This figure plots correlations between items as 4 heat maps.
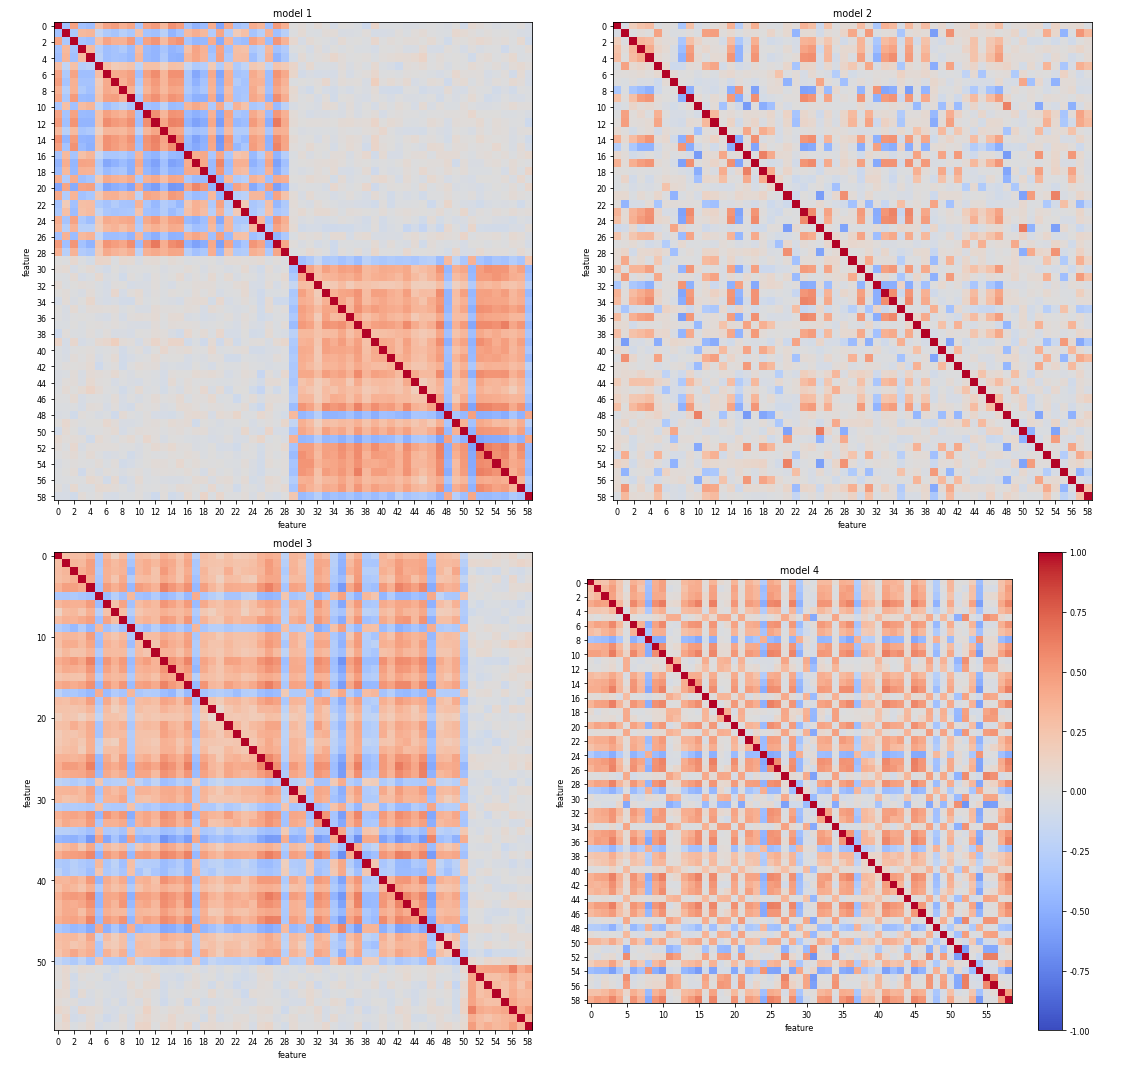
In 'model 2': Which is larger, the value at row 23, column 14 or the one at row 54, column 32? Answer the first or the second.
the first
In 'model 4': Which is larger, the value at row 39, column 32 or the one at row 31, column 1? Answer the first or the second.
the first
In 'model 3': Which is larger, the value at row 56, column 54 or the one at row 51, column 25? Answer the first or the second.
the first
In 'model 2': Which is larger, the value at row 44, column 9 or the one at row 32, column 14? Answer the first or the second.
the first
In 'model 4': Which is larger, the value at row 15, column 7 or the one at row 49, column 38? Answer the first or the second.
the first
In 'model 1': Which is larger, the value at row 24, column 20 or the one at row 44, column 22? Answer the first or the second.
the second
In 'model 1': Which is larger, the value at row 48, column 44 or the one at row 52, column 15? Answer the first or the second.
the second
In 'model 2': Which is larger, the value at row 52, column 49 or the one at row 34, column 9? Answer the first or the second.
the second
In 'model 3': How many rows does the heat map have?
59
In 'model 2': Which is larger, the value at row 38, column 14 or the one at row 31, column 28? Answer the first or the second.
the first
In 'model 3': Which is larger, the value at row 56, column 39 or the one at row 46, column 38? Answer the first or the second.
the second
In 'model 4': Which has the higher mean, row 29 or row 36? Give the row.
36
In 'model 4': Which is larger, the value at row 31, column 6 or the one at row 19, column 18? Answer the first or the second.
the second
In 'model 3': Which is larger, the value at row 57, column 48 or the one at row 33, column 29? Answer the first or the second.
the second
